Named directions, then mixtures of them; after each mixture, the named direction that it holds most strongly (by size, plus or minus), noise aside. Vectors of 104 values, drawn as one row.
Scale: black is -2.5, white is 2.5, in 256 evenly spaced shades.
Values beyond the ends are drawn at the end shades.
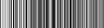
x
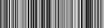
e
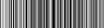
x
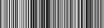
e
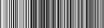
x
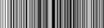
x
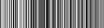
x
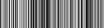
e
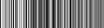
x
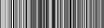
x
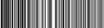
x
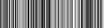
e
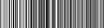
x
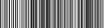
e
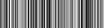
e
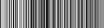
x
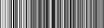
x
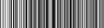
x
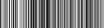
e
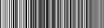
x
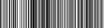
e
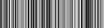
e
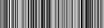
e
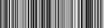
e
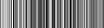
x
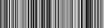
e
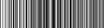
x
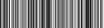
e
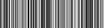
e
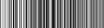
x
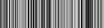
e
